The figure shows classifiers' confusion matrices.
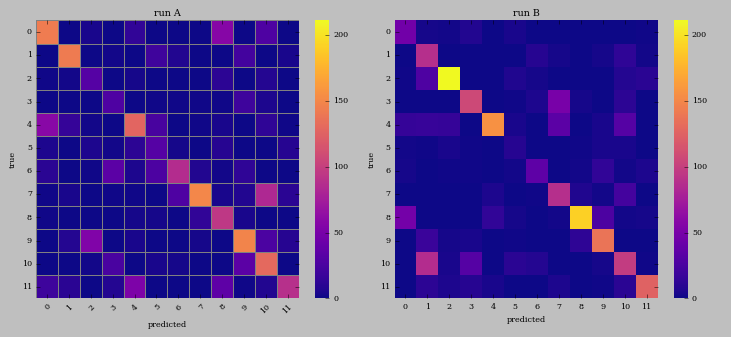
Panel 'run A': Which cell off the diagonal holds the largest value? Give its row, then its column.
7, 10
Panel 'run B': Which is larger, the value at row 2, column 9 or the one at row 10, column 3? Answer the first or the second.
the second
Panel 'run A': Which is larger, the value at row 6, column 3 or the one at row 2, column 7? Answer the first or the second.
the first
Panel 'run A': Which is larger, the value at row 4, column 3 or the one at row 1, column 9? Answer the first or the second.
the second
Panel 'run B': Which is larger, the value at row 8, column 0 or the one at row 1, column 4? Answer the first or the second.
the first
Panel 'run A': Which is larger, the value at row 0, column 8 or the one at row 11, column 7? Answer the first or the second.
the first
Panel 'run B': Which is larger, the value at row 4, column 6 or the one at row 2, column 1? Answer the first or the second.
the second
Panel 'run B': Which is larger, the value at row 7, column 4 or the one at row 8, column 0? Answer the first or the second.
the second
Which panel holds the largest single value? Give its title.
run B
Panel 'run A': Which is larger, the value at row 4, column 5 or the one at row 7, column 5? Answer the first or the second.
the first
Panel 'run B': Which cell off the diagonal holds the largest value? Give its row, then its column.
10, 1
